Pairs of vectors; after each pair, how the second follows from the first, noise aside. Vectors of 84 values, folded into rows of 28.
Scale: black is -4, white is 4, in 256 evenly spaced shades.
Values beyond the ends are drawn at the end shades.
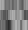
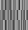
shuffled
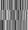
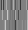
partly zeroed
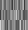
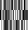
scaled up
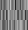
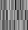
copied
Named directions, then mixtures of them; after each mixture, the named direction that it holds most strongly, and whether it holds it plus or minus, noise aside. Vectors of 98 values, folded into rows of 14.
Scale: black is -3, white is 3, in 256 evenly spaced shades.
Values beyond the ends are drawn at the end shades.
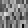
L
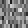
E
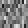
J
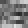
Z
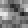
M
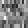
J, plus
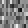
E, minus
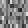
E, minus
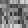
Z, plus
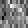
E, plus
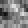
M, minus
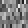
L, plus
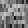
L, plus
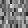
E, plus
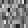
J, minus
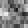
M, plus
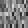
L, plus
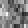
M, plus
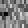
L, minus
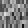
L, plus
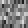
J, plus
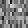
E, plus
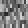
L, minus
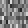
E, minus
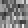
L, minus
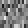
J, plus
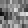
M, minus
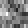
M, plus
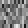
J, plus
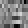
Z, minus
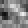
M, minus
